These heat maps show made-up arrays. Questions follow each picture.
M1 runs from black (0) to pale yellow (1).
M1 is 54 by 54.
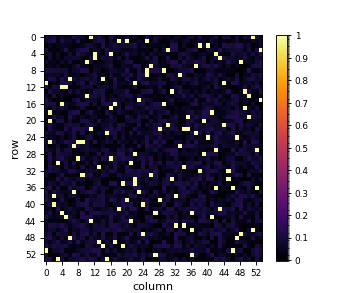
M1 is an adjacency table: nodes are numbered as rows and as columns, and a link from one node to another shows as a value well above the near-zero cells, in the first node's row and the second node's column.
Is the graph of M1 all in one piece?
yes
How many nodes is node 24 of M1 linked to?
2
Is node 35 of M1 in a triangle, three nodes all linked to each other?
no
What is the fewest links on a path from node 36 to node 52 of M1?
1
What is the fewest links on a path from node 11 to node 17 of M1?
6
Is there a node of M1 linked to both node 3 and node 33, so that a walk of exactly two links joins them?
no
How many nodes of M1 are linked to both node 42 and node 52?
2
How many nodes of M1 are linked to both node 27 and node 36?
2
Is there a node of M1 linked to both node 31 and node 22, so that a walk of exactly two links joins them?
yes
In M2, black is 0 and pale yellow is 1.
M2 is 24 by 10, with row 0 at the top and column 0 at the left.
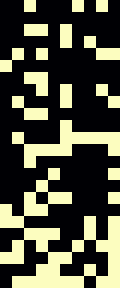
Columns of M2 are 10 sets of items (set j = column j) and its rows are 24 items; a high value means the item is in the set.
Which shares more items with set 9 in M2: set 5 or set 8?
set 5
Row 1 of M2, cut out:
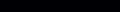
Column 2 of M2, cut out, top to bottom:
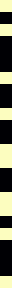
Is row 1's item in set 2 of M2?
no
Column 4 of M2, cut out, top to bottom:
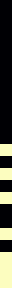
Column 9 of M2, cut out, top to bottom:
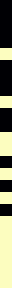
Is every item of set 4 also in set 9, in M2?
yes
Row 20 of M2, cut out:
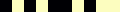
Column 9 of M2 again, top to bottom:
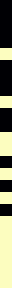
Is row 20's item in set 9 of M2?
yes
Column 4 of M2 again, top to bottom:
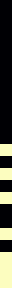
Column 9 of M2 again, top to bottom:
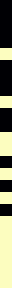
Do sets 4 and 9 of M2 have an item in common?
yes
